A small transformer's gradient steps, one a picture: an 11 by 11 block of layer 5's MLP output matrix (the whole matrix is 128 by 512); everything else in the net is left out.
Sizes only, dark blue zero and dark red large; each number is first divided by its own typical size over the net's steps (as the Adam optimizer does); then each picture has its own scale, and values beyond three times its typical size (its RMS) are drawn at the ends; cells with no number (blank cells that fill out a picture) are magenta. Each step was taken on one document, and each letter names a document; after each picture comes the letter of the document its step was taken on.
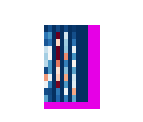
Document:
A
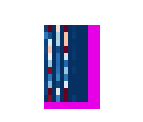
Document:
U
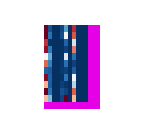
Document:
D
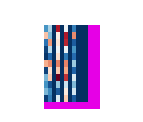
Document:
A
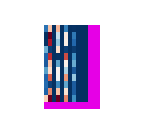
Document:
A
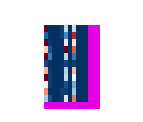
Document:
D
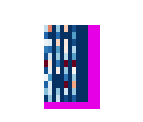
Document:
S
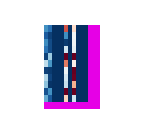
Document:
S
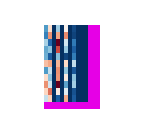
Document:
A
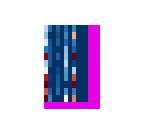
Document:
D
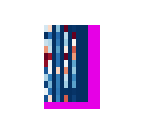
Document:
S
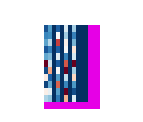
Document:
S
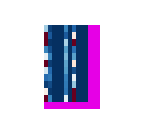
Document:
D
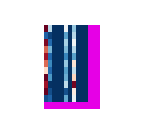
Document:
D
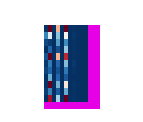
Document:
U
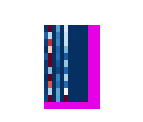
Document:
U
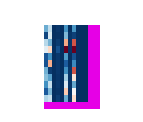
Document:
S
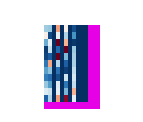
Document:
S
